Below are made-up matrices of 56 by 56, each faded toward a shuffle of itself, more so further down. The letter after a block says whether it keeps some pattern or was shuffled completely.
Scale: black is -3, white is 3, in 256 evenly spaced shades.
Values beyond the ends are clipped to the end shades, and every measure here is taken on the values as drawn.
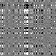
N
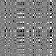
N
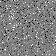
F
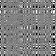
N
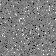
F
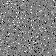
F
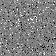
F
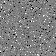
F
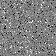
F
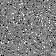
F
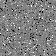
F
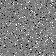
F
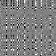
N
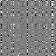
N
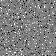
F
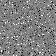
F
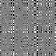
N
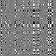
N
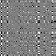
N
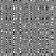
N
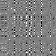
N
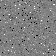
F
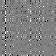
N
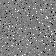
F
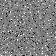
F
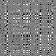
N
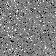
F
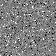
F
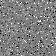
F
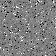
F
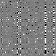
N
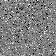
F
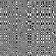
N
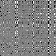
N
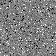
F
